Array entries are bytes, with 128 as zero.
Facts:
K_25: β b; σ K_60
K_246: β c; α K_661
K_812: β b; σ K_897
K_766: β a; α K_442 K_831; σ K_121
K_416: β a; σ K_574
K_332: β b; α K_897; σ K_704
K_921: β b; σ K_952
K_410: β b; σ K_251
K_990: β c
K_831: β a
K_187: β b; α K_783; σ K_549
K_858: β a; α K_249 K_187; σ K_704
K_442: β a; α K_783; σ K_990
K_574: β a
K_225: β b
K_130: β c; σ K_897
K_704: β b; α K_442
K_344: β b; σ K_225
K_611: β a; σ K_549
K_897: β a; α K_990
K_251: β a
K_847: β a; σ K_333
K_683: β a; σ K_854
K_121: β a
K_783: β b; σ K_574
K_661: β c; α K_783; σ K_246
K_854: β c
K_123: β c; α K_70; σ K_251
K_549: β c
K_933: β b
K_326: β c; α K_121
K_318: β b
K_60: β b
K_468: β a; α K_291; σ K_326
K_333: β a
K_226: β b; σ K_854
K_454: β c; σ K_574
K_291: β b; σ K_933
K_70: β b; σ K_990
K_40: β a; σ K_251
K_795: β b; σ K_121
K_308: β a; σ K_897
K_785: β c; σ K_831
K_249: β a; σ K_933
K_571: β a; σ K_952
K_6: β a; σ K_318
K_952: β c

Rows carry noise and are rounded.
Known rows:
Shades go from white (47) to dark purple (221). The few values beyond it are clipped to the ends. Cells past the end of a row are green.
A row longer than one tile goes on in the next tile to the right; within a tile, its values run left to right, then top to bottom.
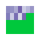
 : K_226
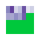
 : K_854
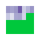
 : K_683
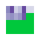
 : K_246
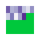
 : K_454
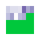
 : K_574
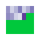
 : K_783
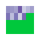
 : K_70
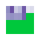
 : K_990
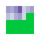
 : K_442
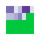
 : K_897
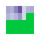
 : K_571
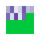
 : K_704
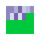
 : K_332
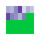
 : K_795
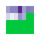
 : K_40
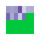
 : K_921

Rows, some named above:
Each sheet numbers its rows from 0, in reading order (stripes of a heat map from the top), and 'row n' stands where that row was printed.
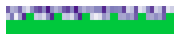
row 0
K_454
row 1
K_123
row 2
K_123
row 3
K_40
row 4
K_854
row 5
K_854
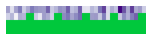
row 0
K_416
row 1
K_858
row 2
K_952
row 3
K_766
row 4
K_130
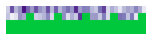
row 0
K_251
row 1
K_308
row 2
K_410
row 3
K_766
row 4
K_121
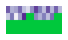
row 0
K_454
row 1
K_812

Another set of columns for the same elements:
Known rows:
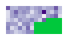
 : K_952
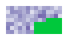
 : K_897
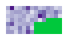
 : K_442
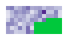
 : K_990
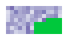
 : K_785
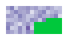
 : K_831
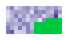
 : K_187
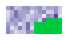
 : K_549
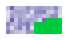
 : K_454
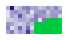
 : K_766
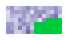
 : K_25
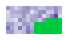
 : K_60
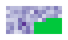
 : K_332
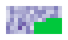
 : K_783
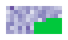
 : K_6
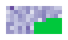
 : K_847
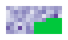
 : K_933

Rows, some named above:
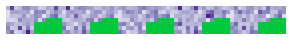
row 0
K_795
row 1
K_121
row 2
K_130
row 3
K_442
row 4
K_291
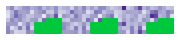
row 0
K_549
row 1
K_251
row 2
K_442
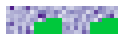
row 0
K_442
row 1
K_410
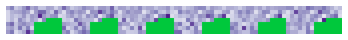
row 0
K_70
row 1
K_921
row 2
K_854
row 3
K_812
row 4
K_933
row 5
K_123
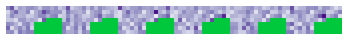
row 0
K_571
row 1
K_416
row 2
K_952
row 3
K_854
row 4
K_704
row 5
K_308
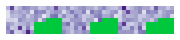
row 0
K_795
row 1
K_858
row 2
K_249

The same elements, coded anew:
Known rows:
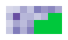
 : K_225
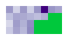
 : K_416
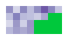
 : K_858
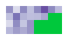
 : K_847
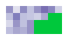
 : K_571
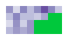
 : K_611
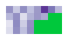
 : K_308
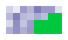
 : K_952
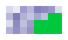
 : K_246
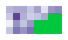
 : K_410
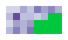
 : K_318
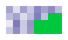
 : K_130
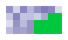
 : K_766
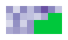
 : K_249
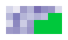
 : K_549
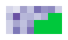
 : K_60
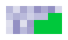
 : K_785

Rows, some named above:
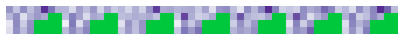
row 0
K_308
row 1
K_123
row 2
K_454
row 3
K_410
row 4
K_121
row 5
K_251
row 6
K_897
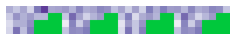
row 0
K_783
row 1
K_40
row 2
K_812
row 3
K_40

